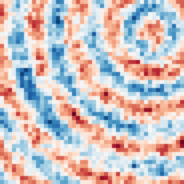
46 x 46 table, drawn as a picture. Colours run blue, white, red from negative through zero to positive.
Slope: none. Average level on the scale: 50%. Odd rows or columns: none. Mirror symmetry: none. Rings: centred on the top right.
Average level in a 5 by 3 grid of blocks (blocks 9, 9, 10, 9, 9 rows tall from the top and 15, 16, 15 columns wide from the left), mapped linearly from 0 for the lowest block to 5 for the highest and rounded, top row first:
340 / 124 / 123 / 133 / 353
